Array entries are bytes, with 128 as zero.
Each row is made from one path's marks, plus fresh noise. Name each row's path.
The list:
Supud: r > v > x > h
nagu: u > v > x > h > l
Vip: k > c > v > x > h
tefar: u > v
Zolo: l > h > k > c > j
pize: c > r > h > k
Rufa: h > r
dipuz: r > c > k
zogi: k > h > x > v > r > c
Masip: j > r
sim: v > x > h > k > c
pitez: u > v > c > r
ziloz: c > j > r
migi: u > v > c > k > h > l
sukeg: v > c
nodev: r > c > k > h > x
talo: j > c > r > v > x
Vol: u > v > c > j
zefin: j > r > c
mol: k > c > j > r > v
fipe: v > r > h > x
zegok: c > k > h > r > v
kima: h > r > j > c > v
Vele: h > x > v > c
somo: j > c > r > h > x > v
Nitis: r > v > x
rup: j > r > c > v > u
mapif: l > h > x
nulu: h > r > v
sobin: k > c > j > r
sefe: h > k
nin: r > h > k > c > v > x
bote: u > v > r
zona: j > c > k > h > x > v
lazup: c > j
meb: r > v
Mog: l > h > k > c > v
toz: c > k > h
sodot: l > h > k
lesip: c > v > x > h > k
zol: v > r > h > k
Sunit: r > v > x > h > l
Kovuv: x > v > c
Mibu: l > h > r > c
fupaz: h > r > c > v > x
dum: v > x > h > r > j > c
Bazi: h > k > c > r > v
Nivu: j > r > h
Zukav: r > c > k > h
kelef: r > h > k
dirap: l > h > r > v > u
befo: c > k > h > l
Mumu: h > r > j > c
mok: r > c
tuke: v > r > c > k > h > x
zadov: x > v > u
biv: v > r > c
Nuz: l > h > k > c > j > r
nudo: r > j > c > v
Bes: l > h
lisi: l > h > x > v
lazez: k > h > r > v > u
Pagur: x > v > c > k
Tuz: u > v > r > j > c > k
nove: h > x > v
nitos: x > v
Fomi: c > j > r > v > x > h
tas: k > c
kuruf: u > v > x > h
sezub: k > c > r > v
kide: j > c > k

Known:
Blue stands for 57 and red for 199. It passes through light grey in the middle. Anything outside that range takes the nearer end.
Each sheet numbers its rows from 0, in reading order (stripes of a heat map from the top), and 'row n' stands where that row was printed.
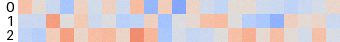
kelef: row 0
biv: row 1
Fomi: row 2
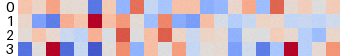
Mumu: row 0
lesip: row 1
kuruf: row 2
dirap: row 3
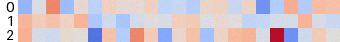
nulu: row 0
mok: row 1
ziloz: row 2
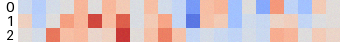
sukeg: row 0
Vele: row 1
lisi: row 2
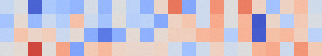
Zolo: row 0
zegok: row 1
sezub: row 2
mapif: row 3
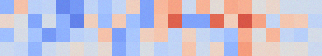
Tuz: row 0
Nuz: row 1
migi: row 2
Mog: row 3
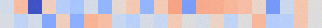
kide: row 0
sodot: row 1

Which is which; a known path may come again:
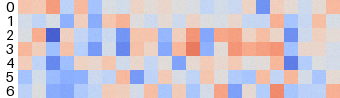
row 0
Rufa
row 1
sodot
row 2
kide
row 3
sobin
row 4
sefe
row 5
migi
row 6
Vol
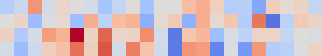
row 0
biv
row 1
lazup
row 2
Vele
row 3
Kovuv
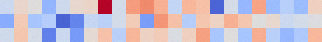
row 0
zadov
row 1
Tuz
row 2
tefar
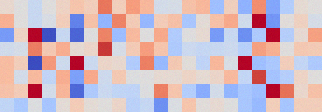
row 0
nitos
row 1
ziloz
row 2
dirap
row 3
lisi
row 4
sim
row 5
Masip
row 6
Mibu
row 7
zol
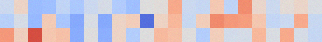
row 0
befo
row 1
mol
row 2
zefin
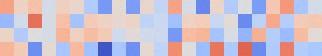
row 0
pize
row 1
nulu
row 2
sukeg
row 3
Zukav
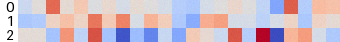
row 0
fipe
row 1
Supud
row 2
tuke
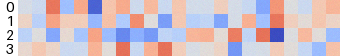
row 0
Bes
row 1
kima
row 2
Bazi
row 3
kuruf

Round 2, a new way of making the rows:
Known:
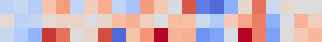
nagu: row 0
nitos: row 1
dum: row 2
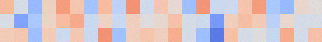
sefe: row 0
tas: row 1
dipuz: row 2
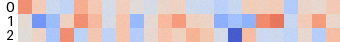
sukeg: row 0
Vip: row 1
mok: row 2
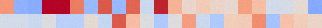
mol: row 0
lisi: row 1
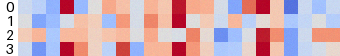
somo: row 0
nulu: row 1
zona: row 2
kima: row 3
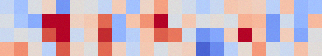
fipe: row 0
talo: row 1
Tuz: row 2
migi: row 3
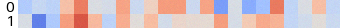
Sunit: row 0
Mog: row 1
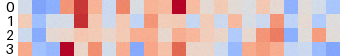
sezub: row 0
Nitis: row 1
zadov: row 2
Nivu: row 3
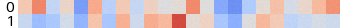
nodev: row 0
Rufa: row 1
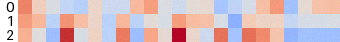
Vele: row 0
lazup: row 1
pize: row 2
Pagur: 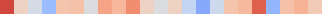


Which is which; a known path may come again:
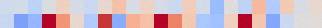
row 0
Bes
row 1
kima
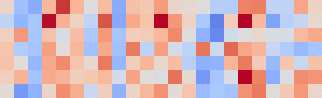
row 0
sim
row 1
Mumu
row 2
Zukav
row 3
kelef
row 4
kide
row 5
zona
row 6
Vip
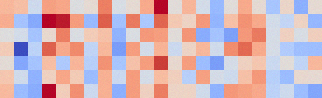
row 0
pitez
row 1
Nuz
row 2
kuruf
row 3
nin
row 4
fupaz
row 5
sefe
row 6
Nivu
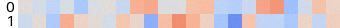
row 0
nove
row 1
biv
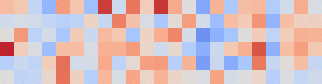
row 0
zegok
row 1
lisi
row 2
tuke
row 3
Pagur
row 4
Sunit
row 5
meb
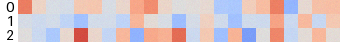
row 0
Kovuv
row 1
mapif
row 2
Supud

